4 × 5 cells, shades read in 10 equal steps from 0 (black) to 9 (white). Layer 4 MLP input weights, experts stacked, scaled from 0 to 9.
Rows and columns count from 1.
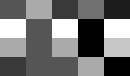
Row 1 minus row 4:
1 3 -1 -2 1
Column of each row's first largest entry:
2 1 5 4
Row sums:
16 30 22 14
